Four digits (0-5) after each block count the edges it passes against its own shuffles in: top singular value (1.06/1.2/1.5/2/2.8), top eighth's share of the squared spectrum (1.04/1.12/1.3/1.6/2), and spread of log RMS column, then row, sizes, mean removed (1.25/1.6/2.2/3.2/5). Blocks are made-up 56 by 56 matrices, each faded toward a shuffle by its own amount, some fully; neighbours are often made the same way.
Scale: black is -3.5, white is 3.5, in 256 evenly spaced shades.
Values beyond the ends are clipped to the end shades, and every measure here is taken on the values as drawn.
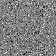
3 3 1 1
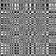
5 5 4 4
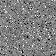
1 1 0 0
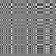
5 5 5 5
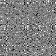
4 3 2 2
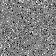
3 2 0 0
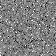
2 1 0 0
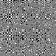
4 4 2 2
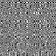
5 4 2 3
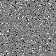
0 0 0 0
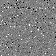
1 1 0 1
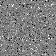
0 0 0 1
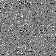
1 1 0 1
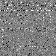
2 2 0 2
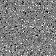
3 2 1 0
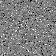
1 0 0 0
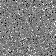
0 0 0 0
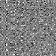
3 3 2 1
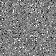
2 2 0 0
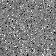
2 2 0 0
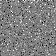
1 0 0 0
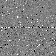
3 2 0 1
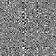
4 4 2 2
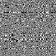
4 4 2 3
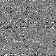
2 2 1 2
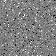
0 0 0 0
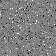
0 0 0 0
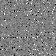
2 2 0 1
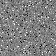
0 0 0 0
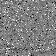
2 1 0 1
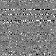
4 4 0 3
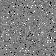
0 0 0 0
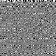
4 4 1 3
